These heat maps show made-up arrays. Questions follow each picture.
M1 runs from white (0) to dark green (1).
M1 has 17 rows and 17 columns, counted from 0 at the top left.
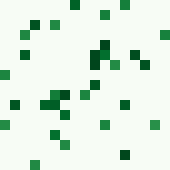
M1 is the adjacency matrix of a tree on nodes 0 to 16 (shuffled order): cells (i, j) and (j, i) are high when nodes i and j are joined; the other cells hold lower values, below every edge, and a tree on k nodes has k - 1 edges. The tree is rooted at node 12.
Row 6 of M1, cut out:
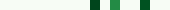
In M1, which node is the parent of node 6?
9
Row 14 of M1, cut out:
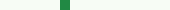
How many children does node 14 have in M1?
0
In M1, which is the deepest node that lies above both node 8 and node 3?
5
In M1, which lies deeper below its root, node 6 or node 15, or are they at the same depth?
node 6
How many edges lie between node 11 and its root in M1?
5
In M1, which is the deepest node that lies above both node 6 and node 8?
9
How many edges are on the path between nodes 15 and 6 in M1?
5
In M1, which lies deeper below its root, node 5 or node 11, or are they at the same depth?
node 11
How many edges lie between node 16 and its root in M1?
5
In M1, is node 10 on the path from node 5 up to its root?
yes
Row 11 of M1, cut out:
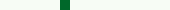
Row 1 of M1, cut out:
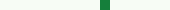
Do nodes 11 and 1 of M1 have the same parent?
no
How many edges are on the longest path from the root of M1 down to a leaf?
5
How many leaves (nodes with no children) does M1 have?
9
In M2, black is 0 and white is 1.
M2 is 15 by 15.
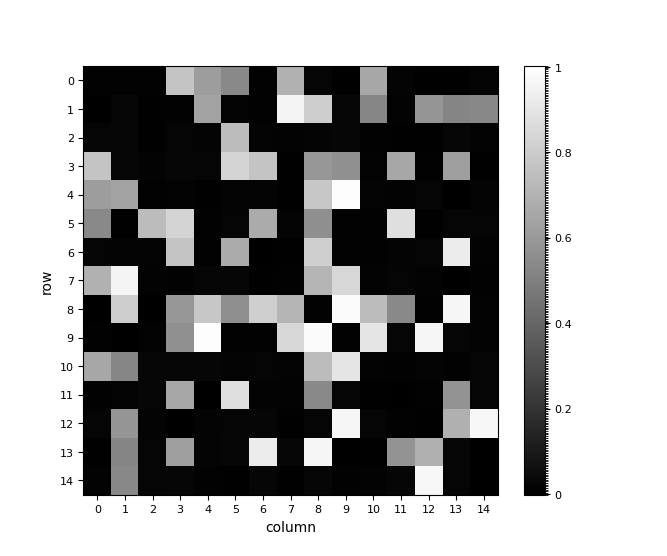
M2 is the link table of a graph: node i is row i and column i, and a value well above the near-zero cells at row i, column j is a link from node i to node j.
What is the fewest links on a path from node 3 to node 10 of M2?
2
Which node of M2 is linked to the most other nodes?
node 8
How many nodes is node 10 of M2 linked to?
4
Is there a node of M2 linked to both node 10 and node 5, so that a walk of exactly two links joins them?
yes
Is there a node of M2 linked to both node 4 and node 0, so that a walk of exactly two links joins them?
no
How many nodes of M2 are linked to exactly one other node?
1
